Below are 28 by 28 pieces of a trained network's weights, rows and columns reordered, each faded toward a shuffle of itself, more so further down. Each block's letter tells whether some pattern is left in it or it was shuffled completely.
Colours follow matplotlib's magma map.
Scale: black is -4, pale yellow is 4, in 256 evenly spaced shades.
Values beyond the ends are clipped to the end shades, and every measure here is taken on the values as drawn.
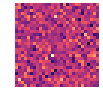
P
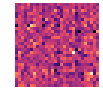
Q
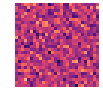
P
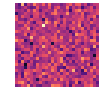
P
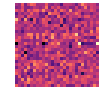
Q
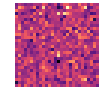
Q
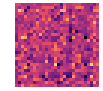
Q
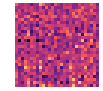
Q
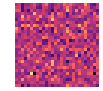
Q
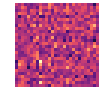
Q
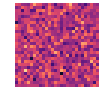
P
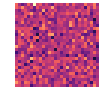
Q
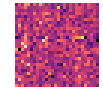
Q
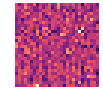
Q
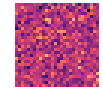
P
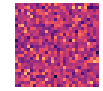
Q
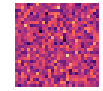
P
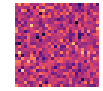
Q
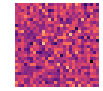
P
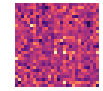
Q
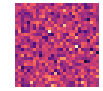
P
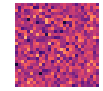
P
